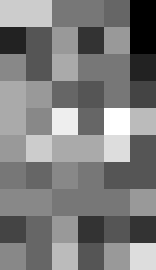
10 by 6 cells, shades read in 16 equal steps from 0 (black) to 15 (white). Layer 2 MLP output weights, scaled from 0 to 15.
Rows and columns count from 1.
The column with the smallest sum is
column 6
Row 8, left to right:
8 8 7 7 7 9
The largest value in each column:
12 12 14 10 15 13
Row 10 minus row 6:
-1 -6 1 -5 -4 8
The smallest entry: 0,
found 2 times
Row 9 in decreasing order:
9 6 5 4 3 3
